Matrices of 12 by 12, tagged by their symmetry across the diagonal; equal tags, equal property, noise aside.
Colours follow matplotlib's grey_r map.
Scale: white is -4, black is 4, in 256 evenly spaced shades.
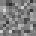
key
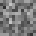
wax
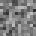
wax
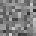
key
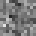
wax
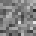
wax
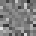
key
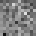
wax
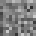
key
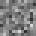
key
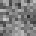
key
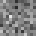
wax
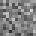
key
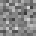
wax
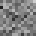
wax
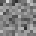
wax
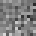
key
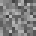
wax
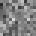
wax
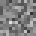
wax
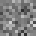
key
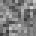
key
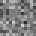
key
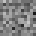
wax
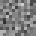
key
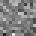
wax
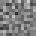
key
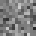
key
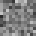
key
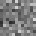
wax
